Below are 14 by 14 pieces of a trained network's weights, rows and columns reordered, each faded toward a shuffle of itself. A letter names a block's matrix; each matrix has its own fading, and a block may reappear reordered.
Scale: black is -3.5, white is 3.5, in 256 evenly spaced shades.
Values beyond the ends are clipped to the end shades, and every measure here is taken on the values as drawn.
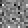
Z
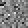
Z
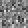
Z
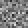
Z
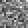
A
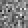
A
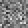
Z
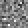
A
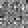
Z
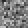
A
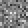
A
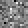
Z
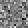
Z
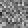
A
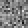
A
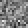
Z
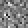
Z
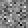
Z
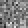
Z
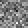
A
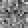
A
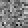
A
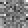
Z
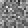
A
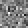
Z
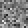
A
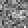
A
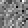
Z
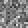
A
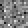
Z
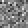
A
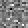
Z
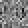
Z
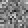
A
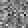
Z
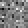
Z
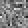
Z
